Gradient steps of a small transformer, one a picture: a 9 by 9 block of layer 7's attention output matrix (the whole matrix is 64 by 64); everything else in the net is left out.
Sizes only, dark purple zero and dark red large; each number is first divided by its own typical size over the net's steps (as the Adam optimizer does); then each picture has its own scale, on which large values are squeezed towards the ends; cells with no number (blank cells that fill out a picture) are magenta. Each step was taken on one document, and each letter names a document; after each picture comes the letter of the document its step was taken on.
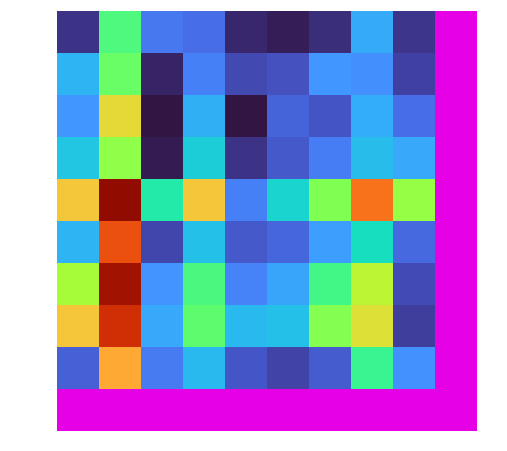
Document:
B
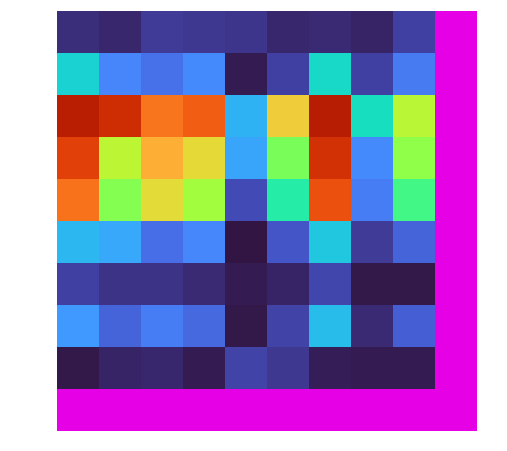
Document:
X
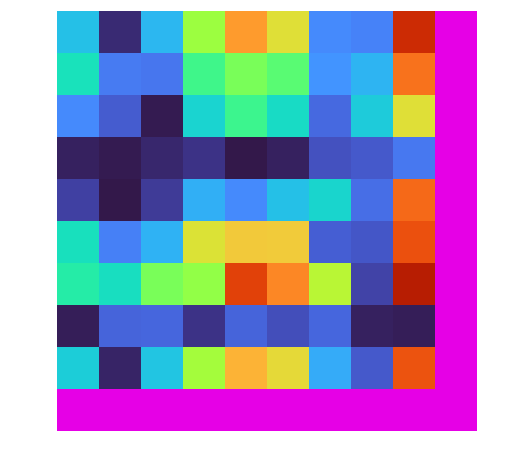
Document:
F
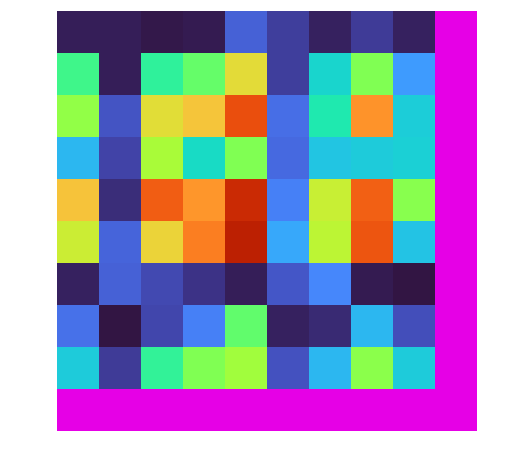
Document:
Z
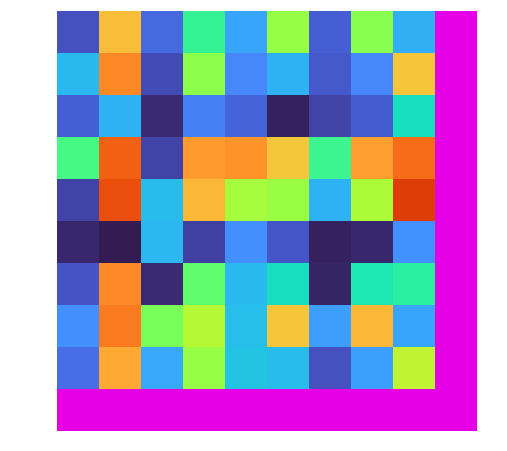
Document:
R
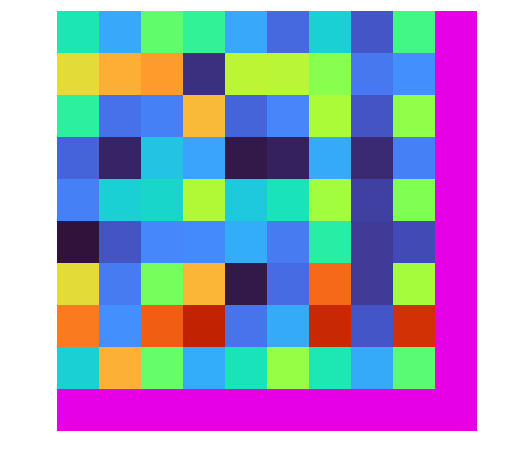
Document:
X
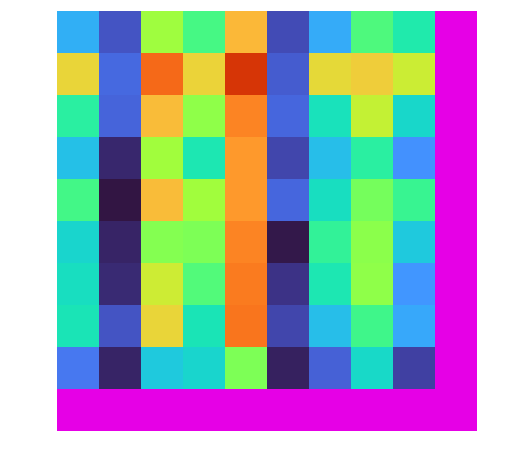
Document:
Z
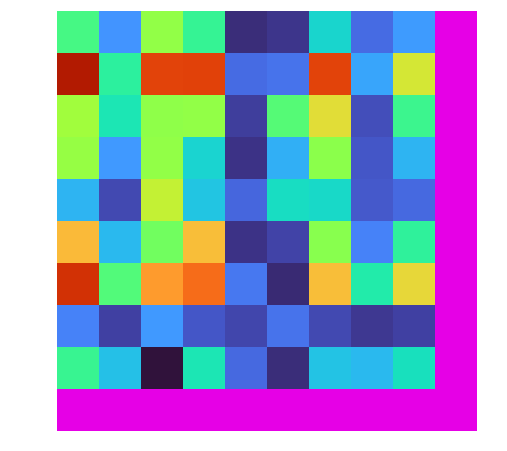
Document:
X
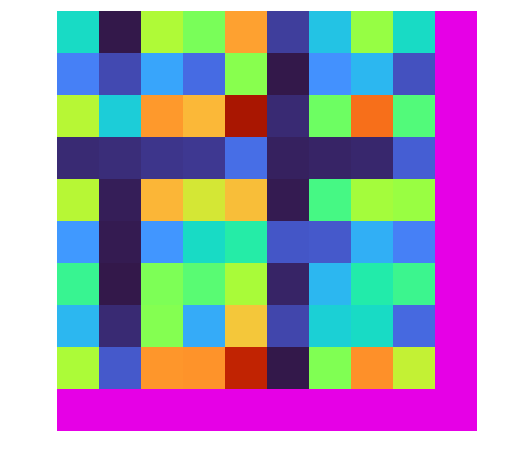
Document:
Z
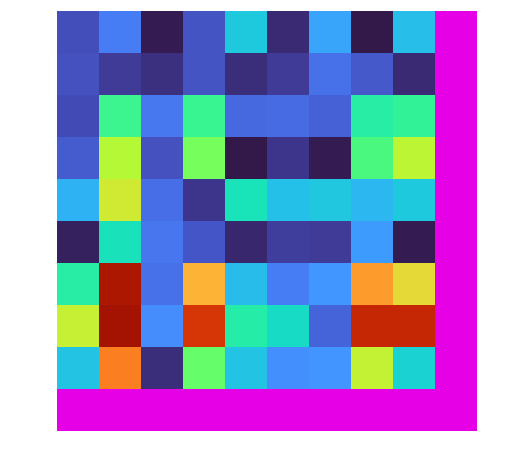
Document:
B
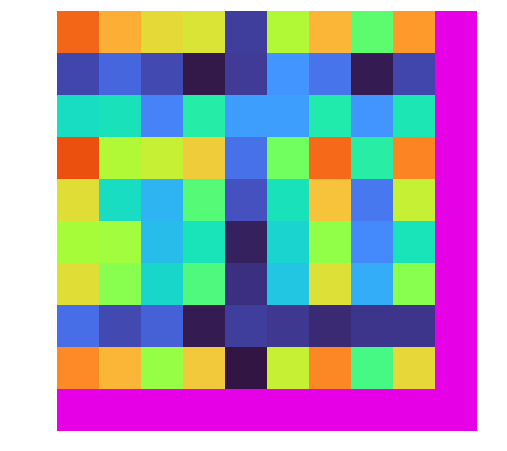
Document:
X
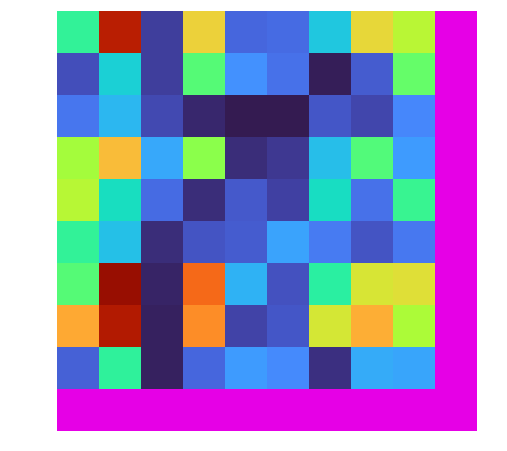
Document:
B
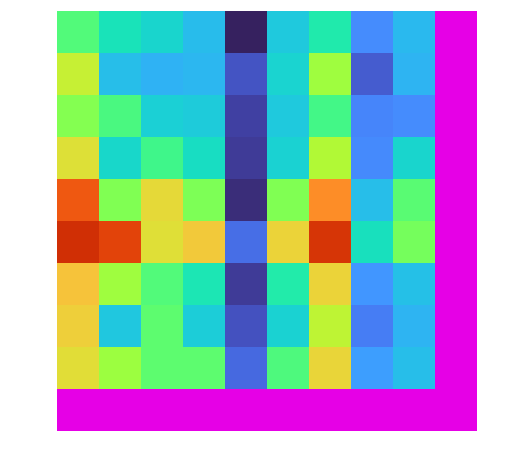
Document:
X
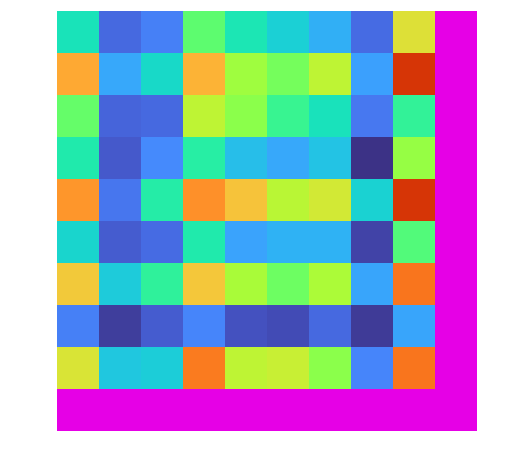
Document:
F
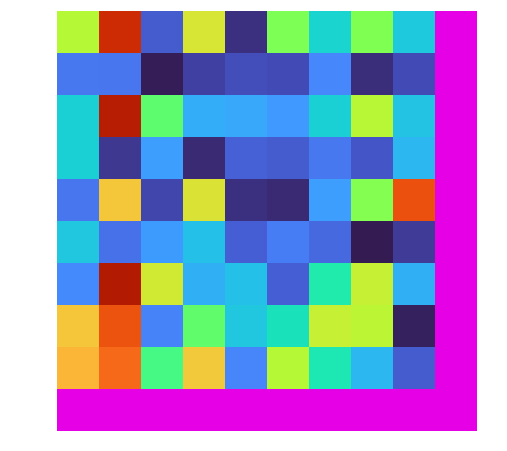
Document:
B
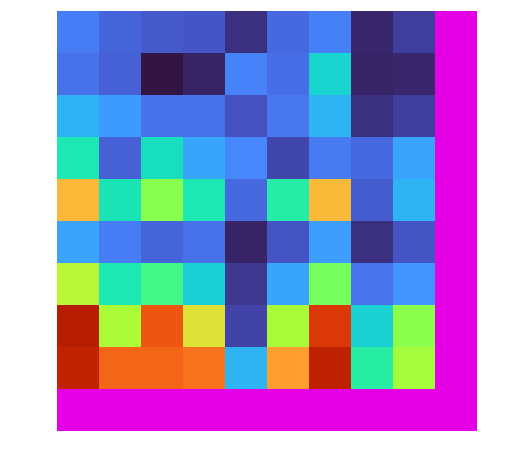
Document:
X
